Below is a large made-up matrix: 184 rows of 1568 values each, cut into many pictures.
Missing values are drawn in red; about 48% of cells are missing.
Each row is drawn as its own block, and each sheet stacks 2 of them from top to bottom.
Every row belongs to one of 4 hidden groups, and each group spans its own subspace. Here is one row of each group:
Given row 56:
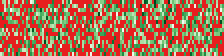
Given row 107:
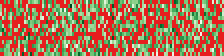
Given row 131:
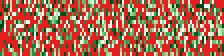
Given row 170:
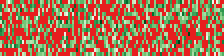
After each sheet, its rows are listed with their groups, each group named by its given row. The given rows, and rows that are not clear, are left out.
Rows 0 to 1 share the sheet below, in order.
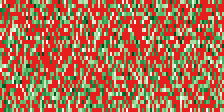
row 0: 131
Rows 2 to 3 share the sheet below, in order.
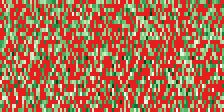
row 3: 131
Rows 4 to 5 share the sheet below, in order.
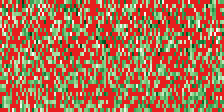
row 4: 56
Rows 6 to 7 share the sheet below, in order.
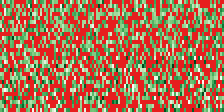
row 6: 107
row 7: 56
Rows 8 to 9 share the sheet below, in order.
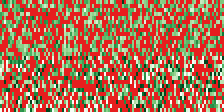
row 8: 170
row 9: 131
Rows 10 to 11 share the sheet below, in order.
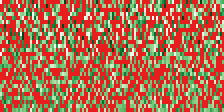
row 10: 131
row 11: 131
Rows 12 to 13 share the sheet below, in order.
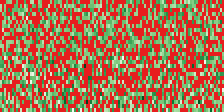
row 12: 56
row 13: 170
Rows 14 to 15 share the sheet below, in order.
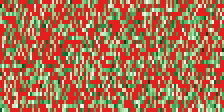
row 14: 56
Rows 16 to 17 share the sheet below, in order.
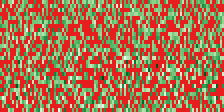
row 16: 107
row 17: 56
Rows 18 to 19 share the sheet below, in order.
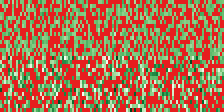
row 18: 131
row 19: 131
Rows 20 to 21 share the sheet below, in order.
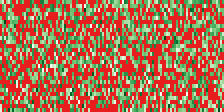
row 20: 170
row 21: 131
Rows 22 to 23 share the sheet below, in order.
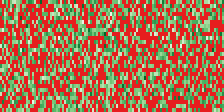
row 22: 107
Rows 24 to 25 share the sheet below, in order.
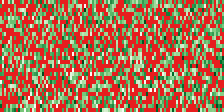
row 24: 170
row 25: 107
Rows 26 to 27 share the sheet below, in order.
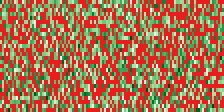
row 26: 107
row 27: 56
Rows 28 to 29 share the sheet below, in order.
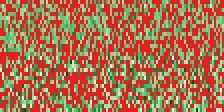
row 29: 107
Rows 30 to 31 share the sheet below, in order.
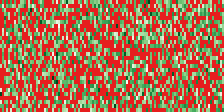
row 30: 131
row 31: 131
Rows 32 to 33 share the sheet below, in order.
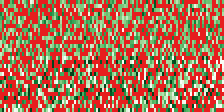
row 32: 56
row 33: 107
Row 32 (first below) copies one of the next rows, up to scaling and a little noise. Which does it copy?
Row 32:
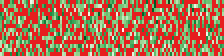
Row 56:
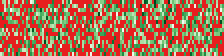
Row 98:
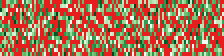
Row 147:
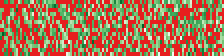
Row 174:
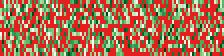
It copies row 56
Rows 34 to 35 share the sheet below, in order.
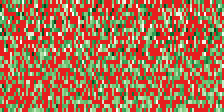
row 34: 56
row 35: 107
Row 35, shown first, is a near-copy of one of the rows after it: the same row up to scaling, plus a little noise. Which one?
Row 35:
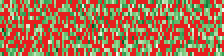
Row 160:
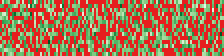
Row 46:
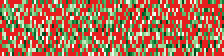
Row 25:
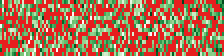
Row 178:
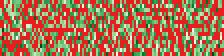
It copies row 178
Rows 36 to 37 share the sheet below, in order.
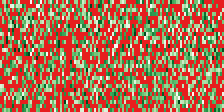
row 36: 131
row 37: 170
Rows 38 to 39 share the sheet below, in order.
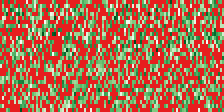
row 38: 56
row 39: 131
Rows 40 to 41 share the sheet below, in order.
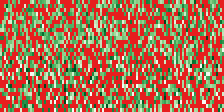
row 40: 56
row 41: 170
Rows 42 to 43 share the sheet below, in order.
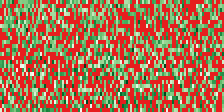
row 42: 107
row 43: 170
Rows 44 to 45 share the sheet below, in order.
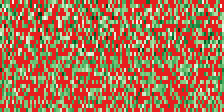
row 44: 131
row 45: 131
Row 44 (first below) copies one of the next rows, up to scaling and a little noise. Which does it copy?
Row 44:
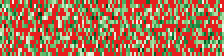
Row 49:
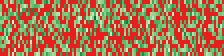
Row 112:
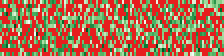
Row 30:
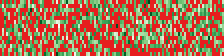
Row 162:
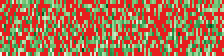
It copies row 162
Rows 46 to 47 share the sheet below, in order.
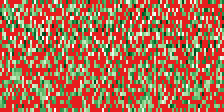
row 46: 107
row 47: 56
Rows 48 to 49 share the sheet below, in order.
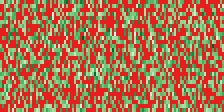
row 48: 131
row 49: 131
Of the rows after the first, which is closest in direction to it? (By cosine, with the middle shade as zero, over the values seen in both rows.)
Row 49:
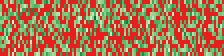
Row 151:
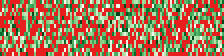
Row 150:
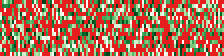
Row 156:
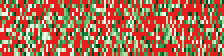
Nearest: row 151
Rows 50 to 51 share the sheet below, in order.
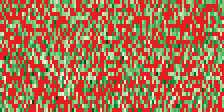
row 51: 170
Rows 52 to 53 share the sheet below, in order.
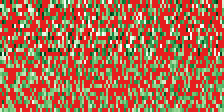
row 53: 170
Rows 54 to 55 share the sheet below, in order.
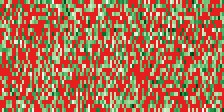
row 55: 107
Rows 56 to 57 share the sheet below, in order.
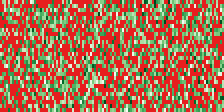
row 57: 56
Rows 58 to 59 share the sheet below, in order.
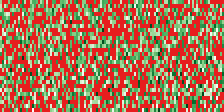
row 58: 56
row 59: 56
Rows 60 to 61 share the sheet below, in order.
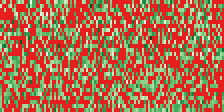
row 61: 170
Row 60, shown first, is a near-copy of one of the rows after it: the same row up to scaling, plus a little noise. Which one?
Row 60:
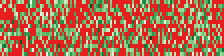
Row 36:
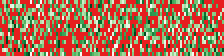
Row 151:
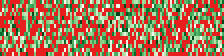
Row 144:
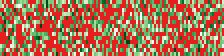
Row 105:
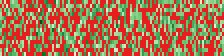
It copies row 36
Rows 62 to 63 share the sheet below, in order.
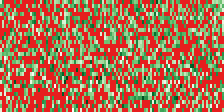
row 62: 107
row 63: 170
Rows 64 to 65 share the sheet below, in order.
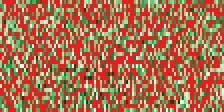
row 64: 170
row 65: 170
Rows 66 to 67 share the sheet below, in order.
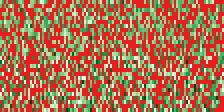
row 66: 170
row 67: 56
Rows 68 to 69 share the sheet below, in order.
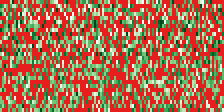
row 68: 107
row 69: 107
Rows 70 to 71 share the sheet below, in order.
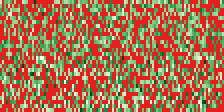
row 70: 56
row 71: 170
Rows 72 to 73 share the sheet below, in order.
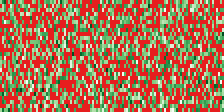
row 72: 170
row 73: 56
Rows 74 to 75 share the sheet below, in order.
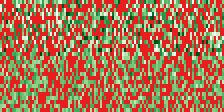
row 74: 56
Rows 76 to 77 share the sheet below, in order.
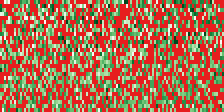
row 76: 170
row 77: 107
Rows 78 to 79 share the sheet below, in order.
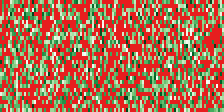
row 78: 56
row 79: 56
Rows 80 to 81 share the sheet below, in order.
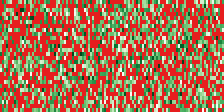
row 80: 170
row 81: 107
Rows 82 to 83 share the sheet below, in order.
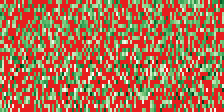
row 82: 56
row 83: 170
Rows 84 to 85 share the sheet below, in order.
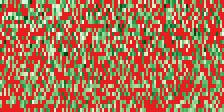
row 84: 56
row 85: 170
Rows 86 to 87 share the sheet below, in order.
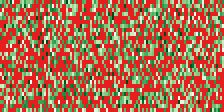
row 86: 131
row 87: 170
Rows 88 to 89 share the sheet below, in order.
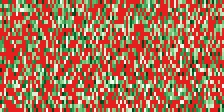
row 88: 170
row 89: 131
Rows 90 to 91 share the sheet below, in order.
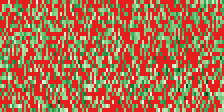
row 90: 170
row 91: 56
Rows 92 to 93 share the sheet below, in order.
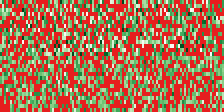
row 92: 170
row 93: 131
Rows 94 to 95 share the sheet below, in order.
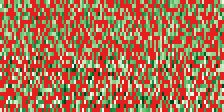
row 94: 56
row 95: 170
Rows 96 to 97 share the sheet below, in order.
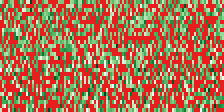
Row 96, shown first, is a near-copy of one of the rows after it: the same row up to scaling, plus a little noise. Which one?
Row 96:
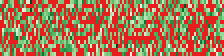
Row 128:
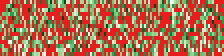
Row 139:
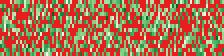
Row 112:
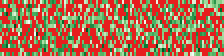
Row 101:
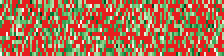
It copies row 101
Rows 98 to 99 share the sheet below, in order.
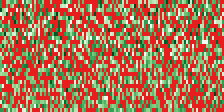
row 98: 56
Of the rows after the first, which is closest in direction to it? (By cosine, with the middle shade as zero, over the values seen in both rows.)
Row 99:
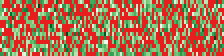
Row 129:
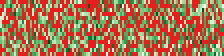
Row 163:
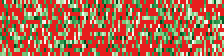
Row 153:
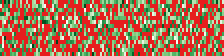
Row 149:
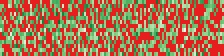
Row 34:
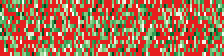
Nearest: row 129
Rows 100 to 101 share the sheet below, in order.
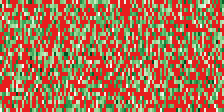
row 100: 56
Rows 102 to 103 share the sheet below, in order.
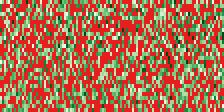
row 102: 170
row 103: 56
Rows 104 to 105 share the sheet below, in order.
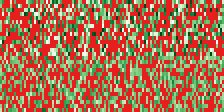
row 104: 56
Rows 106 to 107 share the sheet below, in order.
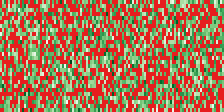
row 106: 56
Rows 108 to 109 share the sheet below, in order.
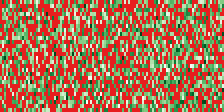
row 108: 170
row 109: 170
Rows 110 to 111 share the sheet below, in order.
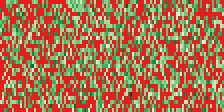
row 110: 56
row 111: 56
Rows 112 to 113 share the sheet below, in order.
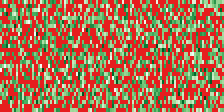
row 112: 131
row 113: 131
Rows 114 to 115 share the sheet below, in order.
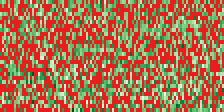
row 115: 170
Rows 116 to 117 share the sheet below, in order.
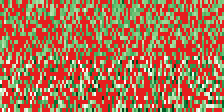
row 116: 170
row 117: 56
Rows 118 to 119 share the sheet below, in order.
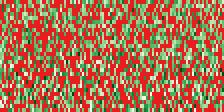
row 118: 107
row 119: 56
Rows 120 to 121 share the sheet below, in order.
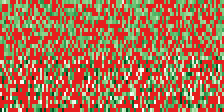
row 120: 170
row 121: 131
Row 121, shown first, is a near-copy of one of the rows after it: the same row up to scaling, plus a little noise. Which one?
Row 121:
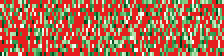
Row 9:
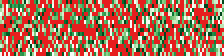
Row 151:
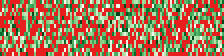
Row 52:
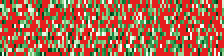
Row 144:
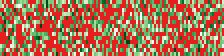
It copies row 52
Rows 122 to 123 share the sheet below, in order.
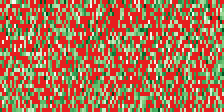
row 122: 131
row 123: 56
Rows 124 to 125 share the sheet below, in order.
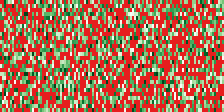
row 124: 107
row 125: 170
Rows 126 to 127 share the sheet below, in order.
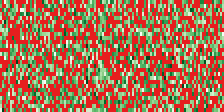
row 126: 170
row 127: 56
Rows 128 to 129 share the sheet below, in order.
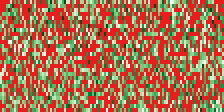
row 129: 107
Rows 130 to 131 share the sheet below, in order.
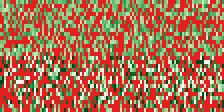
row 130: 131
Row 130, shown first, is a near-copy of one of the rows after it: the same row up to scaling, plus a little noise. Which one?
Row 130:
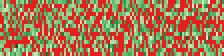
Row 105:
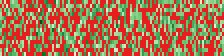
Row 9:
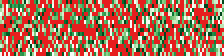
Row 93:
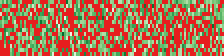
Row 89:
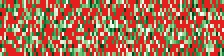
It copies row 9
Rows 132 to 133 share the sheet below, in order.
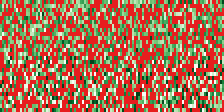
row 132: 56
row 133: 131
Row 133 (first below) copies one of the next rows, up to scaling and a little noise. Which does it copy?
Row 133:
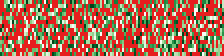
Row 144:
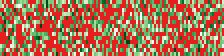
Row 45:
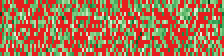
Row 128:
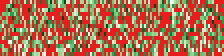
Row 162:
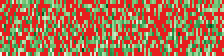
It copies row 45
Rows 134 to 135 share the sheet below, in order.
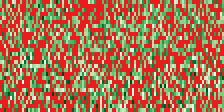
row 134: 107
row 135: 131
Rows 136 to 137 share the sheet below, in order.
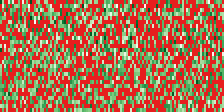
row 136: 107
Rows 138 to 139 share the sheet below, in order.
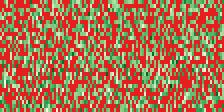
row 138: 56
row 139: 131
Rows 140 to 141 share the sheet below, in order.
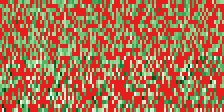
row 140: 107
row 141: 56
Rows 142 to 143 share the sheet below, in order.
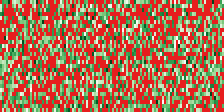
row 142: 170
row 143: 56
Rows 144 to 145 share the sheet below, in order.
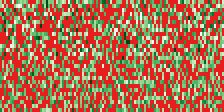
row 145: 170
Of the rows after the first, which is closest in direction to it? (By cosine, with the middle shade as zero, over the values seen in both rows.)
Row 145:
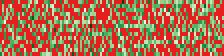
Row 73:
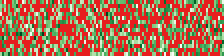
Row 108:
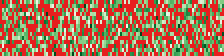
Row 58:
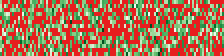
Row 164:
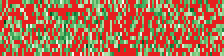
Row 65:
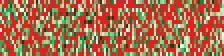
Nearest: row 108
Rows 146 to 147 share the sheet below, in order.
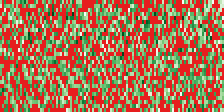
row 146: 107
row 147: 56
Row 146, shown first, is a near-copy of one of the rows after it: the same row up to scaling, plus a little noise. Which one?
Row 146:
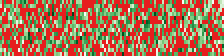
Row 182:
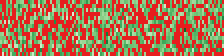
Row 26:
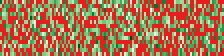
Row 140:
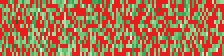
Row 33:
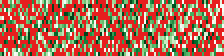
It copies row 33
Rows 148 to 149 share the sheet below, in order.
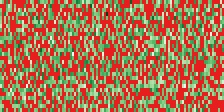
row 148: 56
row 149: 107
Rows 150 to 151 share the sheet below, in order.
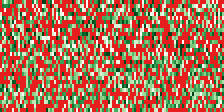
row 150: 107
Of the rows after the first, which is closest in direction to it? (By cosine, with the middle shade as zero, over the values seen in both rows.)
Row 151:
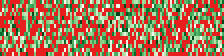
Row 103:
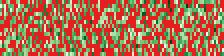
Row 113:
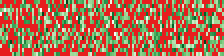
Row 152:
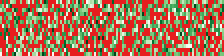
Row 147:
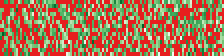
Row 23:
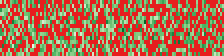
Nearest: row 152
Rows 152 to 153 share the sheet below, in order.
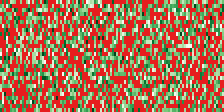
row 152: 131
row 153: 170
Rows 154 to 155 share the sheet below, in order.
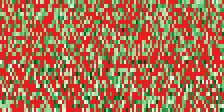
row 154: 170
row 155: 56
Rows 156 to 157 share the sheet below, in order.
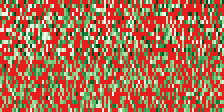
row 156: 131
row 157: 107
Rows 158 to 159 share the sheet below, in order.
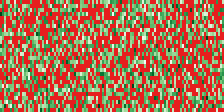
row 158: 131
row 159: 56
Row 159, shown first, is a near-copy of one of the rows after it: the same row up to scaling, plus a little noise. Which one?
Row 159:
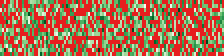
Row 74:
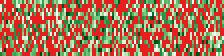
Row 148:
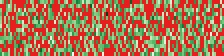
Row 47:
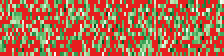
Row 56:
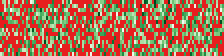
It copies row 74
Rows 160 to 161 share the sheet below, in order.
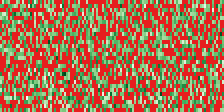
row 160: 107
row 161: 131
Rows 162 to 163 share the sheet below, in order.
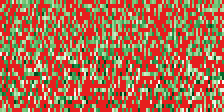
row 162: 131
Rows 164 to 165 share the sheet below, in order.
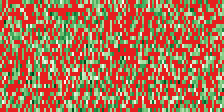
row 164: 170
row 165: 170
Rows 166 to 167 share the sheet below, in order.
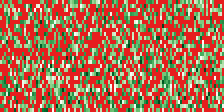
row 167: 131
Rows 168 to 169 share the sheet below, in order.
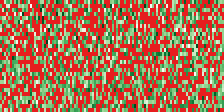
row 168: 107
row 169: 131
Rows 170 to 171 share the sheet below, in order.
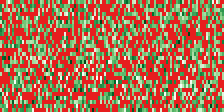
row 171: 170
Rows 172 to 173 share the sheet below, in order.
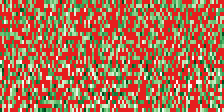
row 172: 170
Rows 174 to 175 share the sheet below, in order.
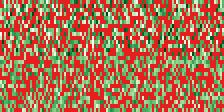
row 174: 56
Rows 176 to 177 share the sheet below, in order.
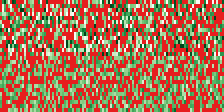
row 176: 170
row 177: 56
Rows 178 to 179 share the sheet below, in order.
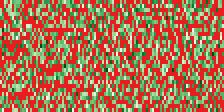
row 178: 107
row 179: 56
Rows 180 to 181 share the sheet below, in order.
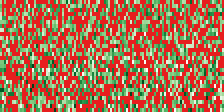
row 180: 131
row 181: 56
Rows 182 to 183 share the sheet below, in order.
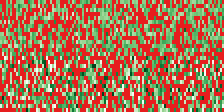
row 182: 107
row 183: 56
